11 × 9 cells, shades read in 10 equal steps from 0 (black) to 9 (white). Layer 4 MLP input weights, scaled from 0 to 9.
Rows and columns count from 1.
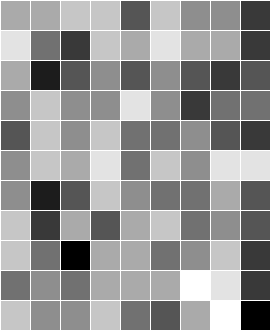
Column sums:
63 49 46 68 55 60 54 63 31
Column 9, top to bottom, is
2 2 3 4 2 8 3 3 2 2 0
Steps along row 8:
down up down up up down up down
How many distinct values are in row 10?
6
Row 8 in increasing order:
2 3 3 4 5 6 6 7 7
